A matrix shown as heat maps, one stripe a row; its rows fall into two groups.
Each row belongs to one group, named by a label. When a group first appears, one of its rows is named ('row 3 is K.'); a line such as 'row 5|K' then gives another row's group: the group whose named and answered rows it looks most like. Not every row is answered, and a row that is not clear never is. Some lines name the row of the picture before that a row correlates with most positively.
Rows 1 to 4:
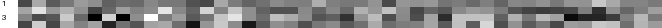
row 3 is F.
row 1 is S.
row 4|S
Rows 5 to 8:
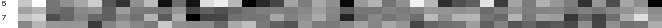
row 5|S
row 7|F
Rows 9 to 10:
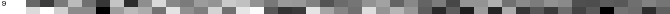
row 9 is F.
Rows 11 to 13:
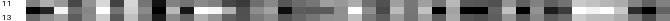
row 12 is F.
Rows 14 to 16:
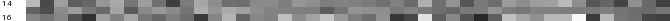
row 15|F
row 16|S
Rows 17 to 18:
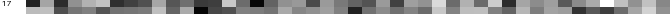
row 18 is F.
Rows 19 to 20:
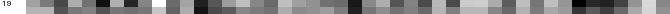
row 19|F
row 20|F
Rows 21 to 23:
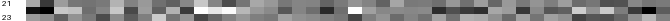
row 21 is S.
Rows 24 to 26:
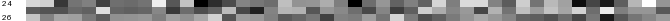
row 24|F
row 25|S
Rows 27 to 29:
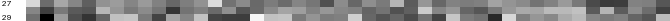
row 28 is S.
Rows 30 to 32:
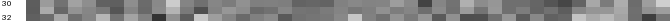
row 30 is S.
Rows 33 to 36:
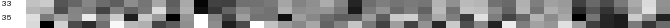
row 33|F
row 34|F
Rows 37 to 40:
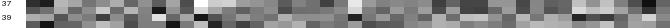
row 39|F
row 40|S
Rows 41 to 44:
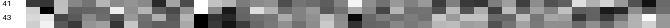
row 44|F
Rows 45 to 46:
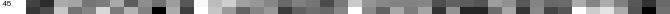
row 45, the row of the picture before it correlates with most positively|41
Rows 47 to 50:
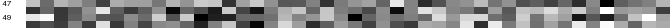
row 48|S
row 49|F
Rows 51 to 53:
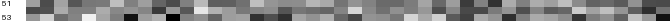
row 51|S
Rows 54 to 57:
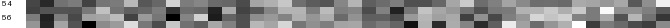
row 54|S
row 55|S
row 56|S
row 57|S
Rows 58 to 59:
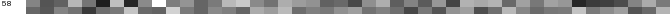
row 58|F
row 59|S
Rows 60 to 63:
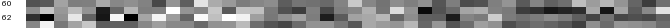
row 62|F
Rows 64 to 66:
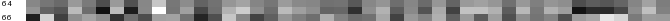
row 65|F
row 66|S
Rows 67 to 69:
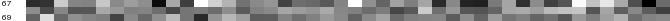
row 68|S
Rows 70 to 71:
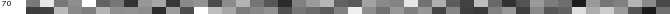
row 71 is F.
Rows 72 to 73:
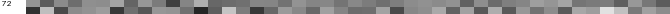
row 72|S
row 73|S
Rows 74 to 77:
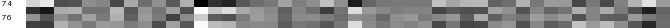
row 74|F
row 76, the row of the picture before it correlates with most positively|72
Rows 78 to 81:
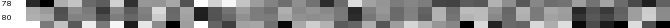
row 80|F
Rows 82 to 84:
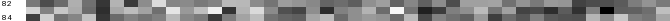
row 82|F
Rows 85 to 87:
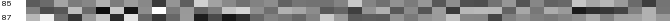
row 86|F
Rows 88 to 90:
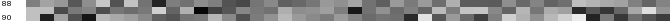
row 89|F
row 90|S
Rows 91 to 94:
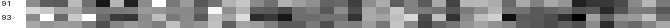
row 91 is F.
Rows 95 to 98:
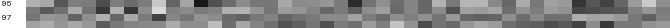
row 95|F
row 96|F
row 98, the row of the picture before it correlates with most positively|94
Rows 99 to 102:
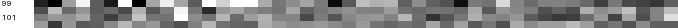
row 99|F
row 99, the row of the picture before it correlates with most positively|96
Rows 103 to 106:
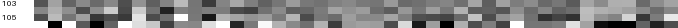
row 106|S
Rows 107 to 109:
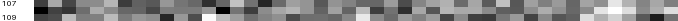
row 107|S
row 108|S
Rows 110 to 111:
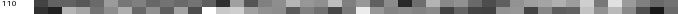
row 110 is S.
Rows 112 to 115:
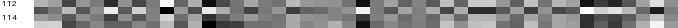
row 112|F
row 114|F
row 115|F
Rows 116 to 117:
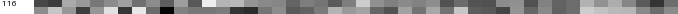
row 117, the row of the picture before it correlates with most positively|113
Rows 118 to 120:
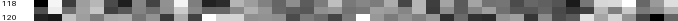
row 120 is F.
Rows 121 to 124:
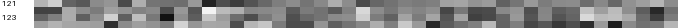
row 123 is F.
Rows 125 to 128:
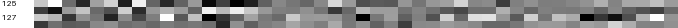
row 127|F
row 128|S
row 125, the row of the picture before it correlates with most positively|121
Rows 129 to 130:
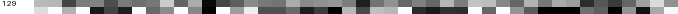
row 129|F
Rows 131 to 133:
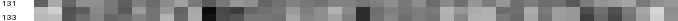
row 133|F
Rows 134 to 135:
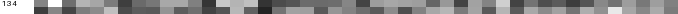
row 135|S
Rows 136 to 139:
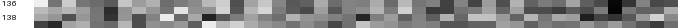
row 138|F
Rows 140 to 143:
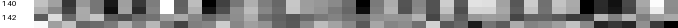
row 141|F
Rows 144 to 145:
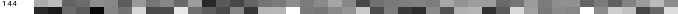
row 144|F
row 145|S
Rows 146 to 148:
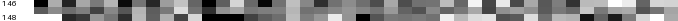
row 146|S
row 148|F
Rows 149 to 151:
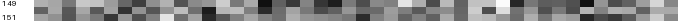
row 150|S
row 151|F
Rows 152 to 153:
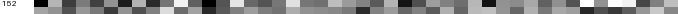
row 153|F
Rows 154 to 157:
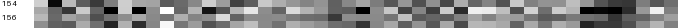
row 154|S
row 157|F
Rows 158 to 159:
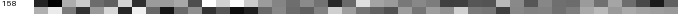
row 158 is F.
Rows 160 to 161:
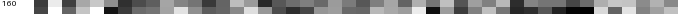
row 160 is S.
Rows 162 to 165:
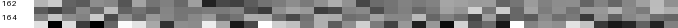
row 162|F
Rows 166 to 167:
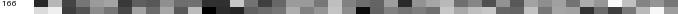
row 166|S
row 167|F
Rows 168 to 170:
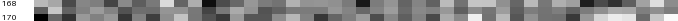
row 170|S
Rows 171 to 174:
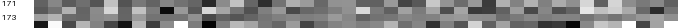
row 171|S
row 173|F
